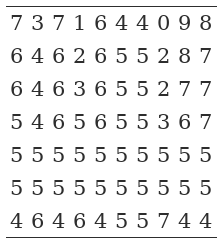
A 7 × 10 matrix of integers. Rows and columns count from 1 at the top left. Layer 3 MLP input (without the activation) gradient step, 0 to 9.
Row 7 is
4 6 4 6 4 5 5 7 4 4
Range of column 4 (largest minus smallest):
5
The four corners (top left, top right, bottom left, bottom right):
7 8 4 4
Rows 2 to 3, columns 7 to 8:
5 2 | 5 2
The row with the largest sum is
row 4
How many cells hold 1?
1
